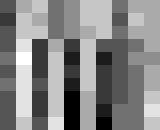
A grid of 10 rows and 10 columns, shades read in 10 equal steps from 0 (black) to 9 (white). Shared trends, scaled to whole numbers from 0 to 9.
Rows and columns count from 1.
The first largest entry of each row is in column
3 2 2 2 2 2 2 2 2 4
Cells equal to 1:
4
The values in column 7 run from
0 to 7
